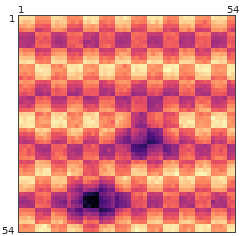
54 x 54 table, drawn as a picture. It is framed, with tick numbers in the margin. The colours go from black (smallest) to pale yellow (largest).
Overall the values sit about 70% of the way up the scale. Two dips sink into the field. Horizontal stripes repeat 4 times down the table.
